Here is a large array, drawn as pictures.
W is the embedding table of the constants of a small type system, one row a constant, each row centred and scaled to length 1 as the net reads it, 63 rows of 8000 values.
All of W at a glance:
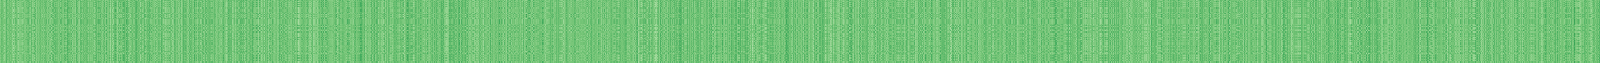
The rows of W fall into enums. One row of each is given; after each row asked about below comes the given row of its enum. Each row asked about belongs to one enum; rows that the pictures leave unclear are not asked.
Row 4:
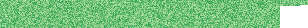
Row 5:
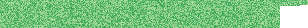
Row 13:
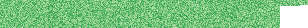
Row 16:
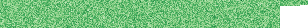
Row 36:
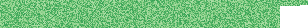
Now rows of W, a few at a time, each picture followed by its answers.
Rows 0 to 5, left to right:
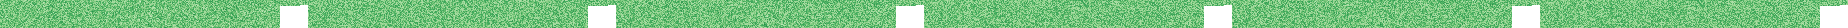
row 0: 13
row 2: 4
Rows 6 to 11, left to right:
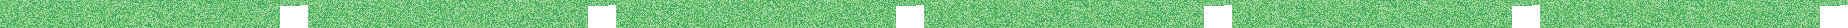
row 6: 4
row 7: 36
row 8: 36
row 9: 5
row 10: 5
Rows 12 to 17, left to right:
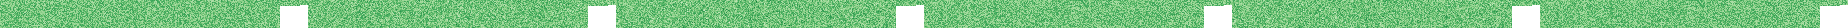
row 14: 16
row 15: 5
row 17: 5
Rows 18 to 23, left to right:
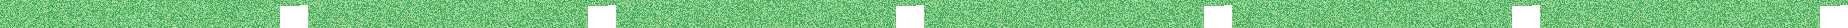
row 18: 13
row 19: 36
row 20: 36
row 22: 36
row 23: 36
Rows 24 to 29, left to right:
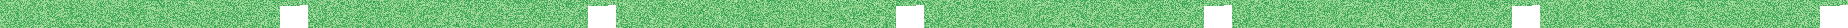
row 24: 5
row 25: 4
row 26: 16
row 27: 4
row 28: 4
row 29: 5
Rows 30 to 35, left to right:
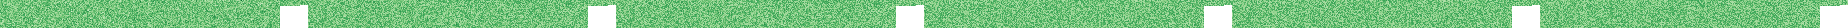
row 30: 16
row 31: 4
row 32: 4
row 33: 36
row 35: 5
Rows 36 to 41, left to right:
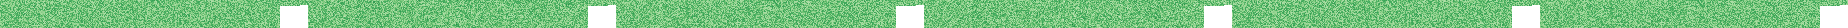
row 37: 4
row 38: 5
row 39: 13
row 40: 36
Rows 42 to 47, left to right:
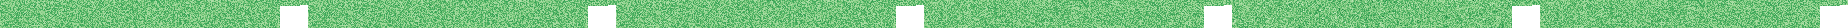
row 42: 36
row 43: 36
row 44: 36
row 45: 5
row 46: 16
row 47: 5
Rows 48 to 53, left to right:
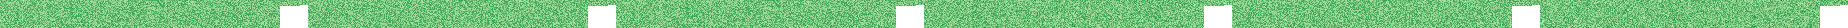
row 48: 5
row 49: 36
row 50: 5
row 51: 13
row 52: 36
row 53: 16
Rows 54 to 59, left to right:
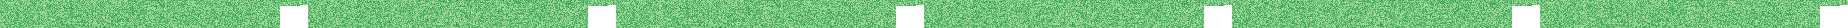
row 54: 5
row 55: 4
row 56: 5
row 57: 4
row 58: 4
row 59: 5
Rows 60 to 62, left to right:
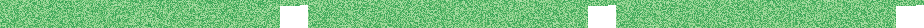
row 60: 4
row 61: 36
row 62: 36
